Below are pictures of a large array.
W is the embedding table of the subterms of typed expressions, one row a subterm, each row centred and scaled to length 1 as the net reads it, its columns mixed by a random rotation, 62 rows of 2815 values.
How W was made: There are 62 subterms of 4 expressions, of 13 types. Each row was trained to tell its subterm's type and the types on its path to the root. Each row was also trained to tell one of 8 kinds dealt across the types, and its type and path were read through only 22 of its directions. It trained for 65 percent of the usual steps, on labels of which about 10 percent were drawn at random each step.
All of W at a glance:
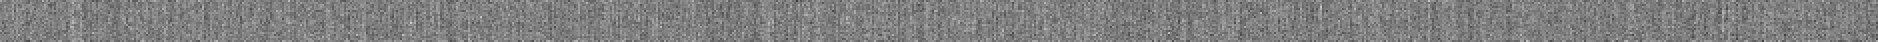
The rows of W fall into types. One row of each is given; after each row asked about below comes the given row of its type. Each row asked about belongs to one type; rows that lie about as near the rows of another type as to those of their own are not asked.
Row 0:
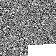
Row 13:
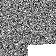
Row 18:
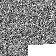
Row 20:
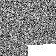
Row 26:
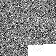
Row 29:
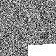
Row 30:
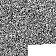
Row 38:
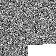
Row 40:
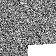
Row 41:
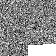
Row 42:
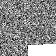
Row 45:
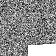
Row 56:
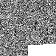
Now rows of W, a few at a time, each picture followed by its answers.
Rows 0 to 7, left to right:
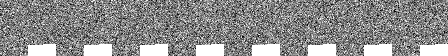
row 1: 40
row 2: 0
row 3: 26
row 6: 42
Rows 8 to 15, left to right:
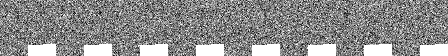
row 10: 45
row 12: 45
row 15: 42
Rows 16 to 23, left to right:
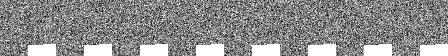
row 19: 40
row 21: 40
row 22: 29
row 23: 56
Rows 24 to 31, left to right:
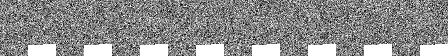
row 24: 18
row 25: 40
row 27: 26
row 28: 45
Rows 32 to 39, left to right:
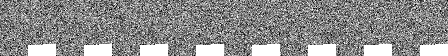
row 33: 45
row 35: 38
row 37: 29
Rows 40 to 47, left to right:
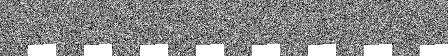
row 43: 29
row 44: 38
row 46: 0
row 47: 29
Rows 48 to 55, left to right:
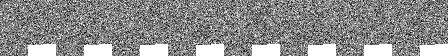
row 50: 38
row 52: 38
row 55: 45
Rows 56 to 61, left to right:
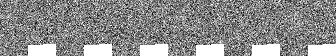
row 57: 42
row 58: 30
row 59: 56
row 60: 40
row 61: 38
